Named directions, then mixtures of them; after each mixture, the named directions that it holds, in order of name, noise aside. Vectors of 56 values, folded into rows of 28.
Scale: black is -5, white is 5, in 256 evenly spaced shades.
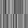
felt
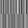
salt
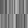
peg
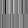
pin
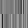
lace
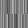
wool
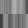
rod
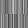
pin, wool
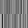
lace, wool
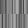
lace, peg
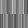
peg, rod, wool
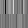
felt, pin, wool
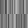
peg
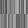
peg, salt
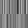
peg, salt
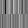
pin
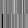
lace, rod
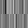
felt, peg, pin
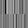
felt, peg, pin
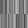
peg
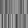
lace, peg, wool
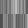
peg, rod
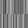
felt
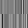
lace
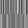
salt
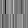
felt, lace, pin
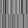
pin, salt
